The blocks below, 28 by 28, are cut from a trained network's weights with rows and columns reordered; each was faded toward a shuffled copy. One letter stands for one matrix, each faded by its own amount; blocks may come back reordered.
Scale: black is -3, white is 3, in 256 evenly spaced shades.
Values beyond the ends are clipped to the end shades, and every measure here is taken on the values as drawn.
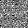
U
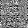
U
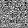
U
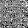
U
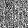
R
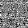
U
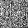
R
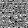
U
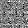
U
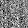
R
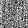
R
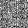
R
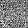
U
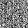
R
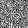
R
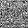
U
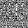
U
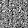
R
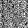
R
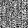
R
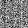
R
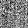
R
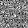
U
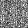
R
